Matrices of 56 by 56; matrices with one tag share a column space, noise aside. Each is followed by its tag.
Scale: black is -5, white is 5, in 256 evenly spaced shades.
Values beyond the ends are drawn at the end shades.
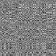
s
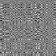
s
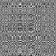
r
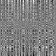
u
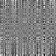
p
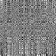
p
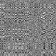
s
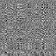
s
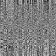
u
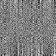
p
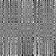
p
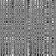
p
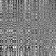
u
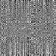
p
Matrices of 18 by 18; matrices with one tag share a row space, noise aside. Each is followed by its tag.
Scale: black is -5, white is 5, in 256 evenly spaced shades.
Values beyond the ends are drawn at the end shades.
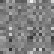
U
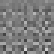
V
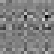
V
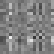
U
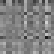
V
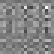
V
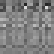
V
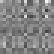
V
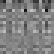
V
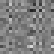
U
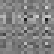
V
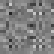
U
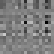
V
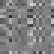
U
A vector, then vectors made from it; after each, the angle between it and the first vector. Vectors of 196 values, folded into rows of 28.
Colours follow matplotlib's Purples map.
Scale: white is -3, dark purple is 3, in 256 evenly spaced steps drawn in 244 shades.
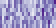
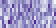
partly opposed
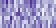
nearly opposite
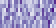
nearly parallel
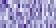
partly opposed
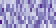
orthogonal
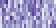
nearly opposite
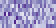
orthogonal
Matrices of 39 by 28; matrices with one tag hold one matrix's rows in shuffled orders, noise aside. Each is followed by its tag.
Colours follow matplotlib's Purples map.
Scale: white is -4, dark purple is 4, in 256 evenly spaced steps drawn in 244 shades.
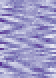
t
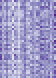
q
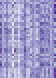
q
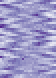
t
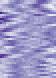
t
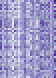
q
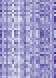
q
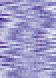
t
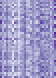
q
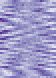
t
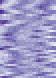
t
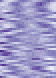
t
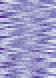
t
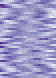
t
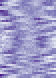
t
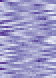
t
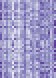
q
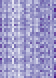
q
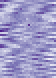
t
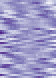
t
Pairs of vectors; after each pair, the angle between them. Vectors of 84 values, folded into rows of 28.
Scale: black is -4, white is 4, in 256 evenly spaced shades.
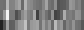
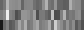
nearly parallel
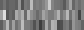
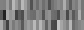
nearly opposite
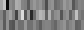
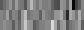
orthogonal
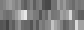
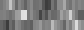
nearly parallel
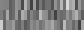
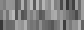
nearly opposite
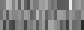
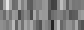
orthogonal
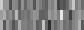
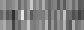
orthogonal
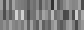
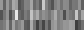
partly aligned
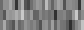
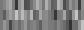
nearly parallel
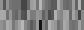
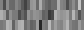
nearly parallel
